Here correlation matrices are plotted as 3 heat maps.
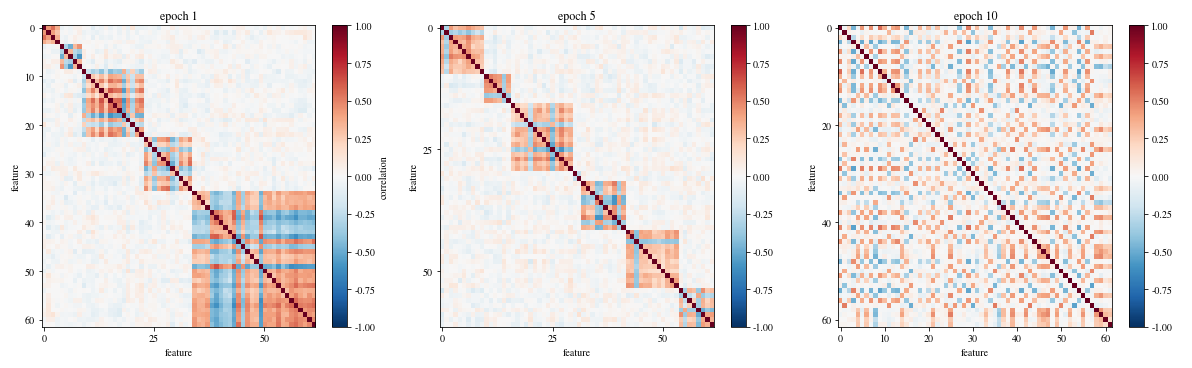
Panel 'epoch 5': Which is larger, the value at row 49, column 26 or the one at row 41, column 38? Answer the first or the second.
the second
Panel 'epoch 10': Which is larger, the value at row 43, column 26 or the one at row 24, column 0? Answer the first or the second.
the first
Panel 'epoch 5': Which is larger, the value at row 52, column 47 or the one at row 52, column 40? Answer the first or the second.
the first
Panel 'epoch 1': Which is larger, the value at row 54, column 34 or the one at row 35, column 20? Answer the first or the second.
the first
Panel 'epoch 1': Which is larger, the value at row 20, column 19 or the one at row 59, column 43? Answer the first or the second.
the first
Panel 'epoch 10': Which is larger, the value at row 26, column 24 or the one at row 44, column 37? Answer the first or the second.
the first
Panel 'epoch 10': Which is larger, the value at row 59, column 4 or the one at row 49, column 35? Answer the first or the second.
the first
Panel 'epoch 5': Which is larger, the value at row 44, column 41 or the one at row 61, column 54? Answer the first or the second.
the second
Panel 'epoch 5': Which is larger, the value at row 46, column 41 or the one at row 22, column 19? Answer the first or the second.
the second
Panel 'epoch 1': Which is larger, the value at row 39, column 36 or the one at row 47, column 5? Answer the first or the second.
the second
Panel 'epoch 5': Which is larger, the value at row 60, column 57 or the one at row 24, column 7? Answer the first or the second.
the first
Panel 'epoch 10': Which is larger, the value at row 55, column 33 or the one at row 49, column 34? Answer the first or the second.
the first
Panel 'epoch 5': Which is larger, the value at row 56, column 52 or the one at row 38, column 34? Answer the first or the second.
the second
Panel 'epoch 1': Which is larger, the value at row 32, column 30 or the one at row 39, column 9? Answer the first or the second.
the second
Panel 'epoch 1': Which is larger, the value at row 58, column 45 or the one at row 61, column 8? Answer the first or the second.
the second
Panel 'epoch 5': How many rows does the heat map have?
62
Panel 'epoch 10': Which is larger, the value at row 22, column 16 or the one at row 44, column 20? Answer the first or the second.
the second
